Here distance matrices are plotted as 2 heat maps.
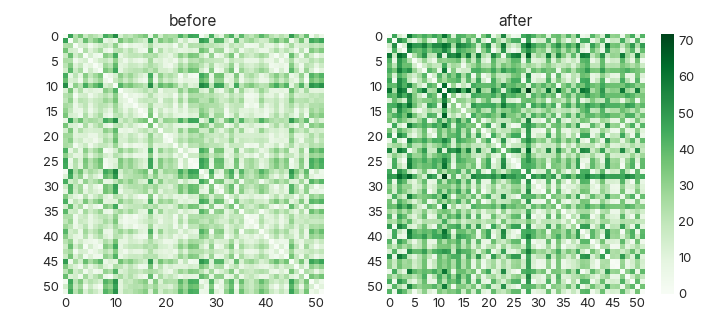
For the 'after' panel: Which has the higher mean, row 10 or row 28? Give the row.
28
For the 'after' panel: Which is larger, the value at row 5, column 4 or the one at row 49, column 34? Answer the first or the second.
the second
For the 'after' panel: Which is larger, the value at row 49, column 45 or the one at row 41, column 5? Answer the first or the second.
the first
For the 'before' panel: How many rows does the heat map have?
52
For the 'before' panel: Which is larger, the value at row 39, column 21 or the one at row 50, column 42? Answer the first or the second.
the first
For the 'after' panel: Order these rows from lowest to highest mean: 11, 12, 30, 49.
30, 49, 12, 11
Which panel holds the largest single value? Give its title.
after
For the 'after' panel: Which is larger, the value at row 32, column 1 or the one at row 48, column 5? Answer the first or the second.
the first
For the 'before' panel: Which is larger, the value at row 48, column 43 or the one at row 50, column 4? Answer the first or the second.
the first
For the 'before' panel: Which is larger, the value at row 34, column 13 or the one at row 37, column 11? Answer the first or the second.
the first
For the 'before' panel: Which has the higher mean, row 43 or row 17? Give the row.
17
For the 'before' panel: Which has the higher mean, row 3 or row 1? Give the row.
1
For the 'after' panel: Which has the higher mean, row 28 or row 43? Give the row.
28
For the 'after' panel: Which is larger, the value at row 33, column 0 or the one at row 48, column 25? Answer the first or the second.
the first
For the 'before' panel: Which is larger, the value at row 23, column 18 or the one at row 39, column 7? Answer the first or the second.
the second
